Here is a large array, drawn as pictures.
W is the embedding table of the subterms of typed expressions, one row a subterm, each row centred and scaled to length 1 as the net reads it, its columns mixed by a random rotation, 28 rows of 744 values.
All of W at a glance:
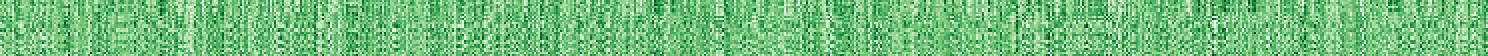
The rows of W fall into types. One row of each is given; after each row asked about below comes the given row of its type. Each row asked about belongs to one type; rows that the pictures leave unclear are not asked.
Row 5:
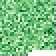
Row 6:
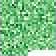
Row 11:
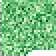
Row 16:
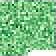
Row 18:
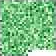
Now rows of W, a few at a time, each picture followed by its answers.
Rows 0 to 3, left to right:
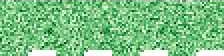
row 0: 5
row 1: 5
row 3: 16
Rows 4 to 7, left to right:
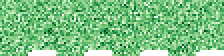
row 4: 5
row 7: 6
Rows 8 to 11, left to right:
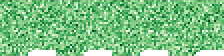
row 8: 18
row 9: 6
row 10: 18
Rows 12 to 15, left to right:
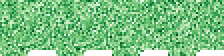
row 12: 16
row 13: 16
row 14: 18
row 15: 18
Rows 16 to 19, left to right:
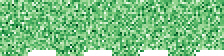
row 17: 6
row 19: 18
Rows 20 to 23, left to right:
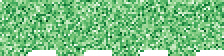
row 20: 11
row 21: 16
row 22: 18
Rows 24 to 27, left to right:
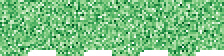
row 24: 16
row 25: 6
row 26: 11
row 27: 6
